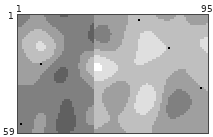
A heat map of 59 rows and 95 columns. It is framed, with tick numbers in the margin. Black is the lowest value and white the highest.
Ninth with the lowest average: bottom left. Seam: vertical, 40% of the way across, the right part higher. Lone odd cells: 5, each lower than its neighbours.
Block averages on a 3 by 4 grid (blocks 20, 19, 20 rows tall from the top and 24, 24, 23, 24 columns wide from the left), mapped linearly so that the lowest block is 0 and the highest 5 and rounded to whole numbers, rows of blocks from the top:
3 1 5 5 | 1 3 5 4 | 0 1 5 2
